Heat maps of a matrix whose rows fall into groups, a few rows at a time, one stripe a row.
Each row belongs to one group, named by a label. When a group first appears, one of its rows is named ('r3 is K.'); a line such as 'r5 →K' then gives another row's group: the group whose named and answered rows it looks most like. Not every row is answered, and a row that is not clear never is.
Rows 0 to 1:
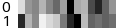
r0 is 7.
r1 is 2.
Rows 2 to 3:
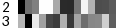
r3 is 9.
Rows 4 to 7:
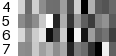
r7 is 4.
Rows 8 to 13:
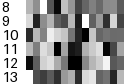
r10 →2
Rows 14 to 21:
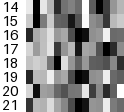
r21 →2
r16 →2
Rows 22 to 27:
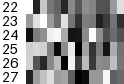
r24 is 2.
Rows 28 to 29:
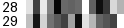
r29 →7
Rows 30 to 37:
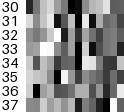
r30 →2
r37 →4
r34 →7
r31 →9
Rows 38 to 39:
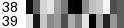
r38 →2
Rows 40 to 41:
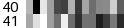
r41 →4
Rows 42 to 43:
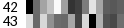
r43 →9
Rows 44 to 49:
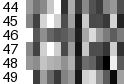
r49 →7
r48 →4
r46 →7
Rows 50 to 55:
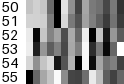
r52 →9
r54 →9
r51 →4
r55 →2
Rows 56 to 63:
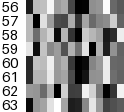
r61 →2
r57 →9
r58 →7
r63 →2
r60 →2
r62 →7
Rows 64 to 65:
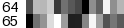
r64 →2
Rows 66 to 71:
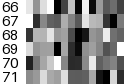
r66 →9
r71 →4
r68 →2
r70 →2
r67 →7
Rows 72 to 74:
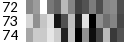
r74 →9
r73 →9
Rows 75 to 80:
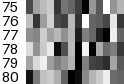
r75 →2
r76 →9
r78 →9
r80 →2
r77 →4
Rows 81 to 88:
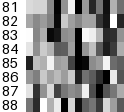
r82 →4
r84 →7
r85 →2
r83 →7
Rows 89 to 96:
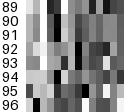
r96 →7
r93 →9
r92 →4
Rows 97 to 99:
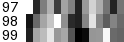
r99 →2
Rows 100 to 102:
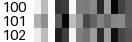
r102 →4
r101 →4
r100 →4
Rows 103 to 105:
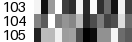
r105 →2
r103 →9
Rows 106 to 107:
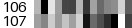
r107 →4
